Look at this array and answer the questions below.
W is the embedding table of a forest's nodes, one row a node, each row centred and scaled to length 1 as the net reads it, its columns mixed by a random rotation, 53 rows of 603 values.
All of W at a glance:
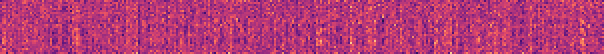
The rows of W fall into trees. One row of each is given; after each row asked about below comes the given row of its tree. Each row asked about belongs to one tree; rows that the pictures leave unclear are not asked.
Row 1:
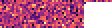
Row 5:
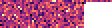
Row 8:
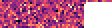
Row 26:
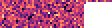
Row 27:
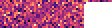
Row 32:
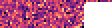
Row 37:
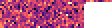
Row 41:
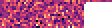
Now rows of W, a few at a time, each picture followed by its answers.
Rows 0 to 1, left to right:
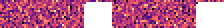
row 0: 1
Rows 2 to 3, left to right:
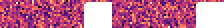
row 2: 26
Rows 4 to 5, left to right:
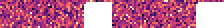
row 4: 37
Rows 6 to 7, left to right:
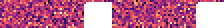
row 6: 41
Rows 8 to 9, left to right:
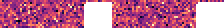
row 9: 26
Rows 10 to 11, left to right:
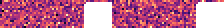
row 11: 37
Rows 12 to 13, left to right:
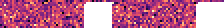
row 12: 27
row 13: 5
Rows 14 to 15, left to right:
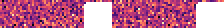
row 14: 1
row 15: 37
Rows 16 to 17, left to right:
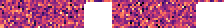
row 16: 37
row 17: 8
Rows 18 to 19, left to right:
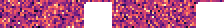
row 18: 41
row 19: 5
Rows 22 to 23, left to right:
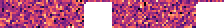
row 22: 41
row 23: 32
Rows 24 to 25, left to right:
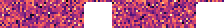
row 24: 26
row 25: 26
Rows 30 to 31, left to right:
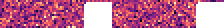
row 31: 27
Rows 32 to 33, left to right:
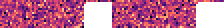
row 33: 41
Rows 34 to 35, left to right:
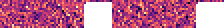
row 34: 27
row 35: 32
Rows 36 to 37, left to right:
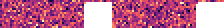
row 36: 41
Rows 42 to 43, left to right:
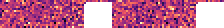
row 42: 41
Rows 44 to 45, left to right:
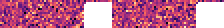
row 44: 32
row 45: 41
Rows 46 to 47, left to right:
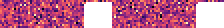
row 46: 8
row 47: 26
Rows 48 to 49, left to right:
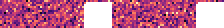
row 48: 32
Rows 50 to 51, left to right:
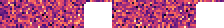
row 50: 37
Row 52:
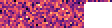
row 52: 32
